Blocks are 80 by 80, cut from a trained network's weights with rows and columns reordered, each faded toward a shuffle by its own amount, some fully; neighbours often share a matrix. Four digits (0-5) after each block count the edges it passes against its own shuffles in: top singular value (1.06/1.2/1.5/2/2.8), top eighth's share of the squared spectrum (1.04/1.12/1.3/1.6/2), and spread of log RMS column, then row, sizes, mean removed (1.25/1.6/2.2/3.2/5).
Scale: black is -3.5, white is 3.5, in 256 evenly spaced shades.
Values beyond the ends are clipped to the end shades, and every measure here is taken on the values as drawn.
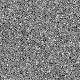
0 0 0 0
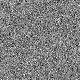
0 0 0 0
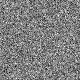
1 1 0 0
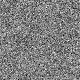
0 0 0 0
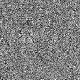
3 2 0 1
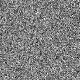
2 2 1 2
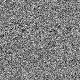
1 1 0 1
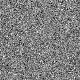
0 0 0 0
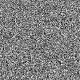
2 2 0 1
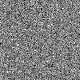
0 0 0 0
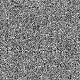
2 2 0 1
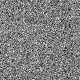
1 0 0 0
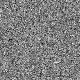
1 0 0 0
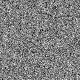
0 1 0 0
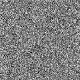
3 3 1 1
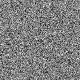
2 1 0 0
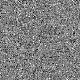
3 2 1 1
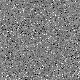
1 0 0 0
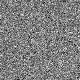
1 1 0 0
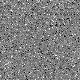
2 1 0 0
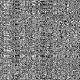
4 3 1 3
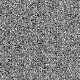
3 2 0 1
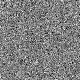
2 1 0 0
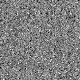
2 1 0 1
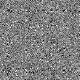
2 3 2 2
